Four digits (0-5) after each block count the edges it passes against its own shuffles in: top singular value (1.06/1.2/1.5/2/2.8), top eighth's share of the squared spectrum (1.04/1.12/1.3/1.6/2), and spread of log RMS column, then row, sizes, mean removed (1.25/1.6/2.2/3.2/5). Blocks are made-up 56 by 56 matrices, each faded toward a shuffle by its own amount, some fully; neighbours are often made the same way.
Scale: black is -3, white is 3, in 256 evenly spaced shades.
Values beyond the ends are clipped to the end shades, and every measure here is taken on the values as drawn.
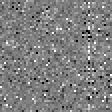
3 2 1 0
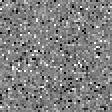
0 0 0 0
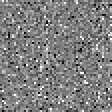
2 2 1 0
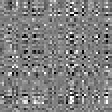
5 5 4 4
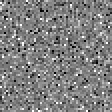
1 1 0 0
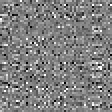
4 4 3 3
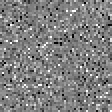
2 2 0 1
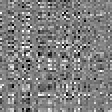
4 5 3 3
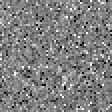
1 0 0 0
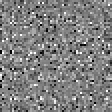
4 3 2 2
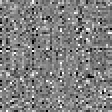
4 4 2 2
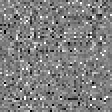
3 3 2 1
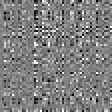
5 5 4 3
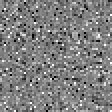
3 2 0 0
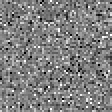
2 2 1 0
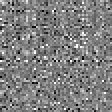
4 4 2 2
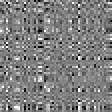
5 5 4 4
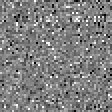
3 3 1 1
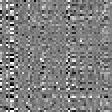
4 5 4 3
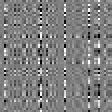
5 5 4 3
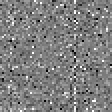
3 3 1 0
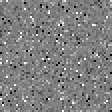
1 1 1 0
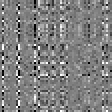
5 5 4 3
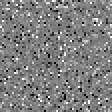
0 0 0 0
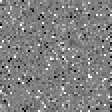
2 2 1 0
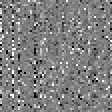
4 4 3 1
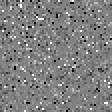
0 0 0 0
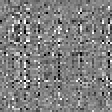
4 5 3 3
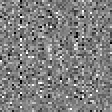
4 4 3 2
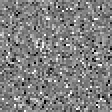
2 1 0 0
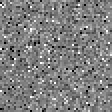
0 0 0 0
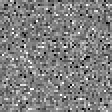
2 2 0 1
